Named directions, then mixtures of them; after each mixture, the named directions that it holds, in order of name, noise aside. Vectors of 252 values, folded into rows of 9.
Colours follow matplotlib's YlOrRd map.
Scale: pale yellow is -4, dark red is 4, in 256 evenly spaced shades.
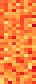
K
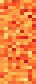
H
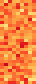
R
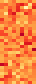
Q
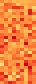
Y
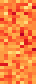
Q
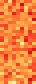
Q, R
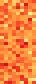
R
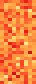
H, Q, Y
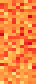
H, K, Q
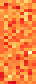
H, R, Y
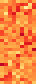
Q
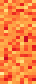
K, Q, R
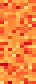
K, Q, R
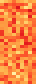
H, Q, Y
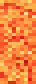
H, Y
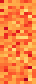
H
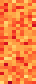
K, R, Y
